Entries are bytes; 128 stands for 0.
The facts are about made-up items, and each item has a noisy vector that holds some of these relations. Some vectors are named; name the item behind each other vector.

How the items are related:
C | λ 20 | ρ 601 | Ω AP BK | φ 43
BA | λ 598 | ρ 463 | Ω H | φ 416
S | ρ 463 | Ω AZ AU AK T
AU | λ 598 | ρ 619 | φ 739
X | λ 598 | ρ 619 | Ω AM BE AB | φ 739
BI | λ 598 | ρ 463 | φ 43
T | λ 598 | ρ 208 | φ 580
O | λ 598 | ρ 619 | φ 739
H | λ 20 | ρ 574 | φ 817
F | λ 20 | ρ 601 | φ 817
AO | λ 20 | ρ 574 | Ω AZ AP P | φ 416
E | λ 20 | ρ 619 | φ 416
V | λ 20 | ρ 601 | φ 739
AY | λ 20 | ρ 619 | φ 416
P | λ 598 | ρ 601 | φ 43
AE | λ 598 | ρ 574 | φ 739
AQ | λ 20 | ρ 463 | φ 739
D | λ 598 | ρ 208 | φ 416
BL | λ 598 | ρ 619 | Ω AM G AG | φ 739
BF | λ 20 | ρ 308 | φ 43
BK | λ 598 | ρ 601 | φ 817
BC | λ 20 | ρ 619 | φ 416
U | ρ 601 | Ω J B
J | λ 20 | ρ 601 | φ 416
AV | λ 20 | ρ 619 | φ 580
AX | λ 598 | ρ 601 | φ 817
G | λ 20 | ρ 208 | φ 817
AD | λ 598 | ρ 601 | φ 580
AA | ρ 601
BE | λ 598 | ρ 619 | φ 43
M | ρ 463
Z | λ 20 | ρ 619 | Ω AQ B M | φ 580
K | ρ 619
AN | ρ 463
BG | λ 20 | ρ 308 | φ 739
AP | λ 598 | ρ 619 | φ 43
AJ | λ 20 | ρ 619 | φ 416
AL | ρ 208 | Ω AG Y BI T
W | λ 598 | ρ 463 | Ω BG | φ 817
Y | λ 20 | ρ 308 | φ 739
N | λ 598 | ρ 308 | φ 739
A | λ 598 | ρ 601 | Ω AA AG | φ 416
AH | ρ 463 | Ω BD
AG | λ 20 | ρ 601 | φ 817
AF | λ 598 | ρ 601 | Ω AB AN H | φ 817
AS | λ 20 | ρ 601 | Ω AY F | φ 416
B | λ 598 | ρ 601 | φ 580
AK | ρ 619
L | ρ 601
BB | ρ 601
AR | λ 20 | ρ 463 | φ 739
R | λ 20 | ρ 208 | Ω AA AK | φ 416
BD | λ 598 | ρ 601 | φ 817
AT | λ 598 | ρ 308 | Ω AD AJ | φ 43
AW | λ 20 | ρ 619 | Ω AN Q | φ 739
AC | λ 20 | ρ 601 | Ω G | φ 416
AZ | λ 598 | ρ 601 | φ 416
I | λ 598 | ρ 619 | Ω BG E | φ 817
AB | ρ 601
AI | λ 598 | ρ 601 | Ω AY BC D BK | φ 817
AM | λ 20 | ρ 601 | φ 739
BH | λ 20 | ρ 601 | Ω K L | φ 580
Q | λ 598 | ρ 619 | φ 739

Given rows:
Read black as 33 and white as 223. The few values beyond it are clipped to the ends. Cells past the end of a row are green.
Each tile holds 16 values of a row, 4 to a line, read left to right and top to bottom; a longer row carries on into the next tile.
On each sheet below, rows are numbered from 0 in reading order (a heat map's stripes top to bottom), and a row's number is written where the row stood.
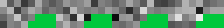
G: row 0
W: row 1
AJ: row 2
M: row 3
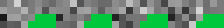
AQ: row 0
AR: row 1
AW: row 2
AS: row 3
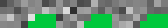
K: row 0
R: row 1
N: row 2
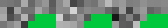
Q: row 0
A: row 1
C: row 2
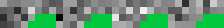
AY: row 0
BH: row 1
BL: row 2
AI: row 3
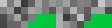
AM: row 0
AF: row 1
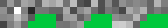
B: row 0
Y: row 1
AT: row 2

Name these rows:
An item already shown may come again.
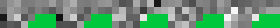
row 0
J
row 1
J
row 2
AK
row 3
BI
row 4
AL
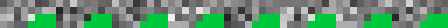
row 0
AH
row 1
BG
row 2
AG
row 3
BL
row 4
F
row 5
S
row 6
A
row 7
BF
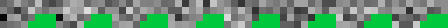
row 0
AJ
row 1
Z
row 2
O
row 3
AI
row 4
T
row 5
E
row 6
X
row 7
AO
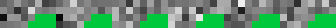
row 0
AJ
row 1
AQ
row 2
AU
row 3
S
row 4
H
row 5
D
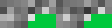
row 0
BB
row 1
L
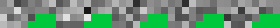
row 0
A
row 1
M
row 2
AC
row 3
AP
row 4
AO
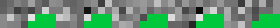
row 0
L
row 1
AA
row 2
AE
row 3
AB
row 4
AU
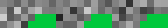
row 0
BE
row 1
AV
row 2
BK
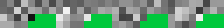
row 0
I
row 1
AL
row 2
BA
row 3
U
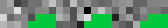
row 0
A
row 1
AN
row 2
V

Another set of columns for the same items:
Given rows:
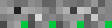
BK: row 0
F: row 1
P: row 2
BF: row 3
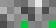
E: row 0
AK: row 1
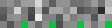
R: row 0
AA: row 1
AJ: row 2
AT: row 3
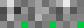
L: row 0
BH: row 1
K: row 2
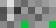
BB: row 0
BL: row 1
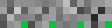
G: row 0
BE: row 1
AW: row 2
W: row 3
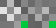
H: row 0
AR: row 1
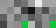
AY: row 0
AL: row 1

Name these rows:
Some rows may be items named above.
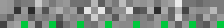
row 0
AP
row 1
M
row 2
E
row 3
H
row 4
AO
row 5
AI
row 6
AB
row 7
AQ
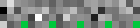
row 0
U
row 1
AG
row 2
J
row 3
I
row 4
AW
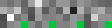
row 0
AG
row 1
AK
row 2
AI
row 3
J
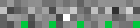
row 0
BG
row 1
E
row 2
AG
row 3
A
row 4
Z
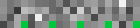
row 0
D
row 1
AM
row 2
B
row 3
X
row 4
AN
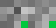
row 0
BI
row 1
AE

